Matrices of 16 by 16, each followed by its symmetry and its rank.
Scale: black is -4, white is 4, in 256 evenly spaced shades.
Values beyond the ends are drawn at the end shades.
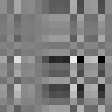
neither, rank one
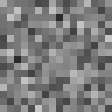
symmetric, full rank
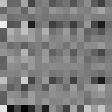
neither, rank two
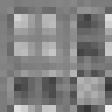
symmetric, rank two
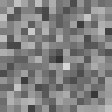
symmetric, full rank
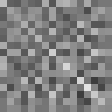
symmetric, rank three
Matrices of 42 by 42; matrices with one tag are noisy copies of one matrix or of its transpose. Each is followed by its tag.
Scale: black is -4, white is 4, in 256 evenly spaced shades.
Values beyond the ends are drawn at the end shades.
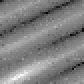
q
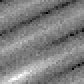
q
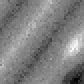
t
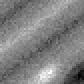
t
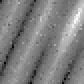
q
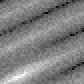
q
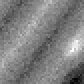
t
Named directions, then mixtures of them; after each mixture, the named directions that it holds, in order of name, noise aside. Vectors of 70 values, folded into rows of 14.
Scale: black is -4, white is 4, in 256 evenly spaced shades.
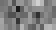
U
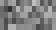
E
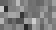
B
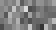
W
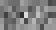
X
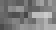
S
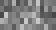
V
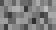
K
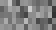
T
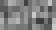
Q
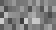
B, V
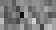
B, U, X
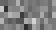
B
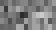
B, S, T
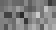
K, S, X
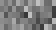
T, U, W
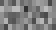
K, Q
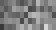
S, V, W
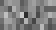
X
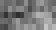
S, X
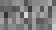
Q, T, X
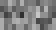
Q, T, X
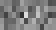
X
